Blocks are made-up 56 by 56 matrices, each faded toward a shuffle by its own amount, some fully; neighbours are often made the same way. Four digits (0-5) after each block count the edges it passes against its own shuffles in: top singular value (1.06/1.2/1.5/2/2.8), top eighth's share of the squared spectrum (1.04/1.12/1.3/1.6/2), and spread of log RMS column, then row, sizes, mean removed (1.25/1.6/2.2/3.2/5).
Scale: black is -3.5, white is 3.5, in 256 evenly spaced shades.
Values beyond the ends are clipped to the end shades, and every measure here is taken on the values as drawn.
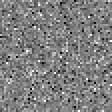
1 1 0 0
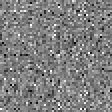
3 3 1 2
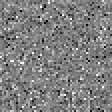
2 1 0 0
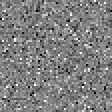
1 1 0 0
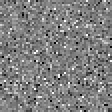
2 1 0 0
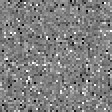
1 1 0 1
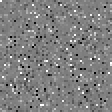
0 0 0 0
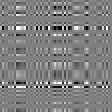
5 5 4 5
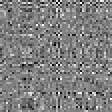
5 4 3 3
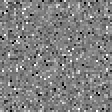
1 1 0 0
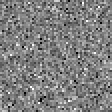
0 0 0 0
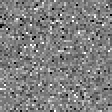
2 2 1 1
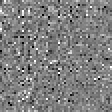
3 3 2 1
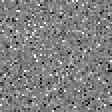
0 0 0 0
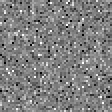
1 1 0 0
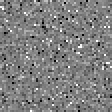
0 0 0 0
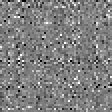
4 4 2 2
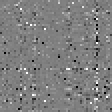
4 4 2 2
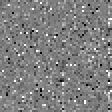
3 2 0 0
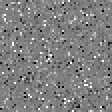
0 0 0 0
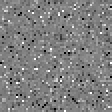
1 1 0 0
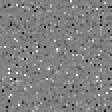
1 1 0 0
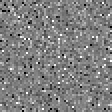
1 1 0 0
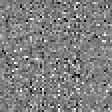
3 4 2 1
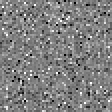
3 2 1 1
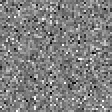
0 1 1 0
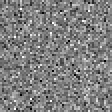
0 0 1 0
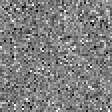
0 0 0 0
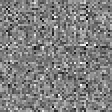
4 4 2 2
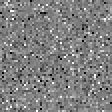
0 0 0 0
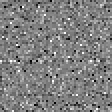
1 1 0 1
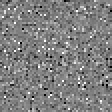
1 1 0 1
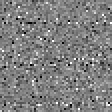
1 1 0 1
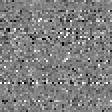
2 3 0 3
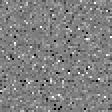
1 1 0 0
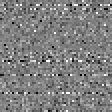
2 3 0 3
